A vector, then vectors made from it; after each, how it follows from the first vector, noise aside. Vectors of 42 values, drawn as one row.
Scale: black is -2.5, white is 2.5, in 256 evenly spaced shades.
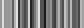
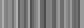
shrunk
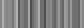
shrunk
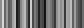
sign-scrambled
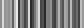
copied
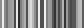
sign-scrambled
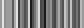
copied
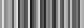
copied
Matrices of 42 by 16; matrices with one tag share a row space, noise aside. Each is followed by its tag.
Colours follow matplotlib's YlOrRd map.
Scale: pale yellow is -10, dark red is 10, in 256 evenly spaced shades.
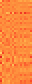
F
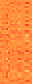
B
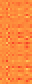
B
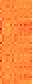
F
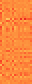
F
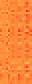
B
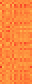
F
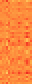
B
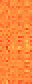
B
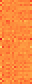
F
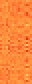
B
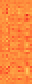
B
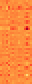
B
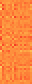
F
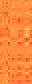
B
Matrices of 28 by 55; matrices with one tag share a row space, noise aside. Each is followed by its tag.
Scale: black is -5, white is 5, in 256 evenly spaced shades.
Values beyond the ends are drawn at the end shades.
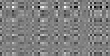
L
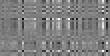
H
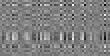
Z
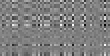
Z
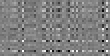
H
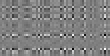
Z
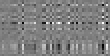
H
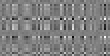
Z
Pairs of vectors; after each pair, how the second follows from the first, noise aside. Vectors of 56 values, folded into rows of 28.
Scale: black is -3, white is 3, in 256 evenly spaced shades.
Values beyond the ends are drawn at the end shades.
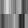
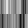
copied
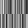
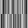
sign-scrambled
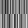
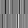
partly zeroed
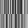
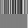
partly zeroed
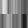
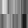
copied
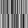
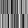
copied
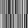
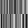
sign-scrambled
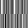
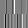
partly zeroed
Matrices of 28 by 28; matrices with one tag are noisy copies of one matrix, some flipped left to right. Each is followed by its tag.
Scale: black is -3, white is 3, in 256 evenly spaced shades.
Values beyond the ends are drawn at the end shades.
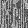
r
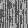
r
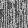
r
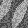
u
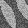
u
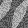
u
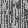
r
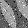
u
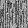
r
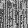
r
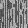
r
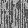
r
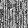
r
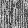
r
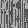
r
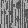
r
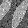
u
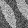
u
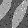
u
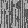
r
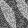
u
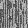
r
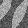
u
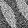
u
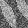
u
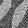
u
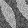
u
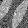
u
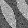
u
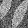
u
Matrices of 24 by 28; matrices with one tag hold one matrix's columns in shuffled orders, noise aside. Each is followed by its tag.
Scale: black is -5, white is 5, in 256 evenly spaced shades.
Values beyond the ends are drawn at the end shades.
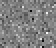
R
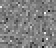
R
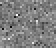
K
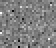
R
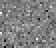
R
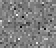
K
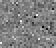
K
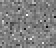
K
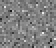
R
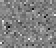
K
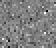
R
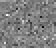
K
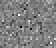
K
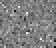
R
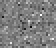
K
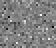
K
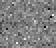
K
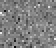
R
